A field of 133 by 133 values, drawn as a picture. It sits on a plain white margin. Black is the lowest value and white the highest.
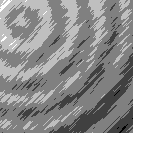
Rings: centred on the top left. Ninth with the lowest average: bottom right. Odd rows or columns: none. Slope: up to the top left. Ninth with the highest average: top left.
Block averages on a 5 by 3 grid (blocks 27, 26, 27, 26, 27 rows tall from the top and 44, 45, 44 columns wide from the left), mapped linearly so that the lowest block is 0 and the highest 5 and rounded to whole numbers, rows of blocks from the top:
5 4 4
5 3 3
4 3 1
3 2 1
2 1 0
